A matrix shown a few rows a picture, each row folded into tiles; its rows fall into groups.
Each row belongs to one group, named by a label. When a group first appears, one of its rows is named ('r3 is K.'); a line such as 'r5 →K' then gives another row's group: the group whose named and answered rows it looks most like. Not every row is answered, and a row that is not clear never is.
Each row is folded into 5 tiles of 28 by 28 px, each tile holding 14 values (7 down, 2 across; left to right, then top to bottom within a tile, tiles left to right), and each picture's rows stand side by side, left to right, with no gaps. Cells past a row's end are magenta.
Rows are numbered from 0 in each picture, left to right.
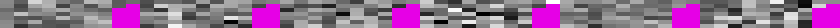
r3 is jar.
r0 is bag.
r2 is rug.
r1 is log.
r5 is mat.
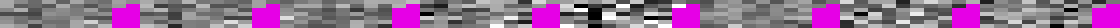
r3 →mat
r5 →log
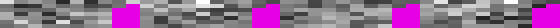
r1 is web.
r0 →rug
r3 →web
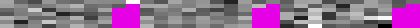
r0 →jar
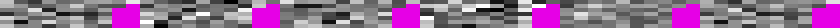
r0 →jar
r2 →rug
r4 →log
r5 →jar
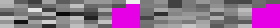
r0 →jar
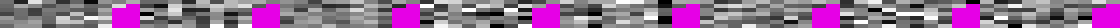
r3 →rug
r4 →mat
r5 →log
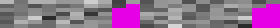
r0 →rug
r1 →log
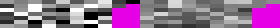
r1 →bag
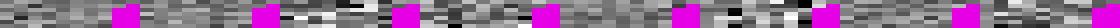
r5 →mat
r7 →bag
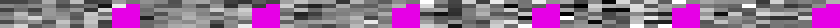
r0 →mat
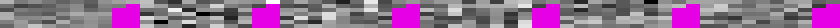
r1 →jar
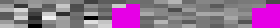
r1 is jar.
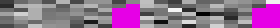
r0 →log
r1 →jar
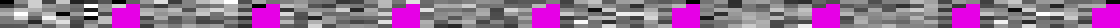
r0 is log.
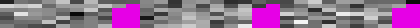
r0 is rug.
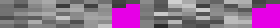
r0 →bag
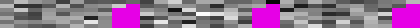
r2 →rug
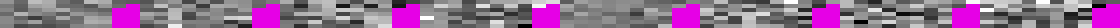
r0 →bag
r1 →log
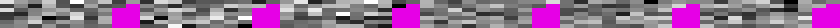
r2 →web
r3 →jar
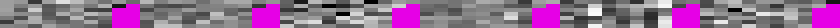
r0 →web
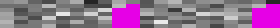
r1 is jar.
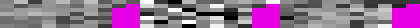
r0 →web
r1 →jar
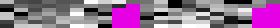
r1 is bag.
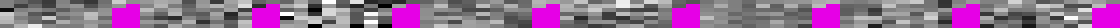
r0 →rug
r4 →web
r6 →mat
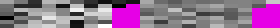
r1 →jar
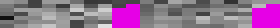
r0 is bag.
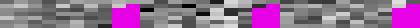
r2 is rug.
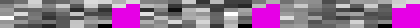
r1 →mat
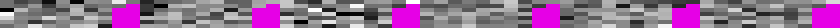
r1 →mat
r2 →jar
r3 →web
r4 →bag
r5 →jar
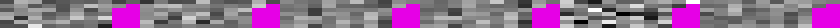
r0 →log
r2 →mat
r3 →mat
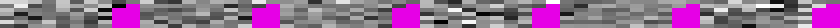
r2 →web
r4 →mat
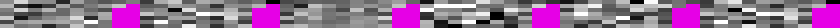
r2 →mat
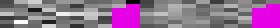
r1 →log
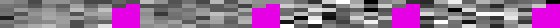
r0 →bag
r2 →web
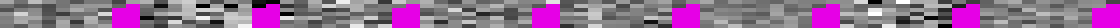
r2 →mat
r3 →jar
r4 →log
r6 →web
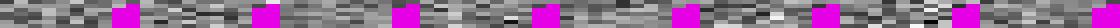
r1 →jar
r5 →rug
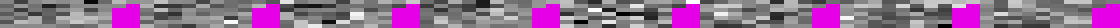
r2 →rug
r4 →jar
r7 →bag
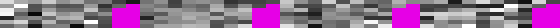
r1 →bag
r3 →web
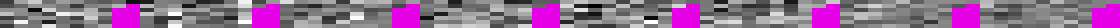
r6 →log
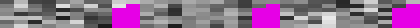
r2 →web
